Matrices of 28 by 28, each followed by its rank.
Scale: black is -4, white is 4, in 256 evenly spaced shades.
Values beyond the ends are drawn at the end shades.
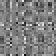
three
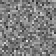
full rank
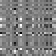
two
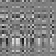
two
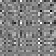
three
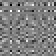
two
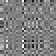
two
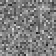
full rank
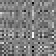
three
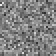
full rank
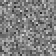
full rank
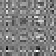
three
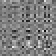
three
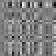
two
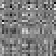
three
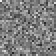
full rank
